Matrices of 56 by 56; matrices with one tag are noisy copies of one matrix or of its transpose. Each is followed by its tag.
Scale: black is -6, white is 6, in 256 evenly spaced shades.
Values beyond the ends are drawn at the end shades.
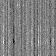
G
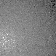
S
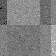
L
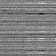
G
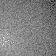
S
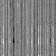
G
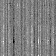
G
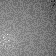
S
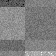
L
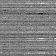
G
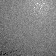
S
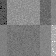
L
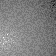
S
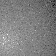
S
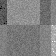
L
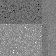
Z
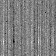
G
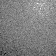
S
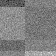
L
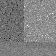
Z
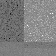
Z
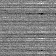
G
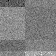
L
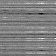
G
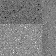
Z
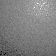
S
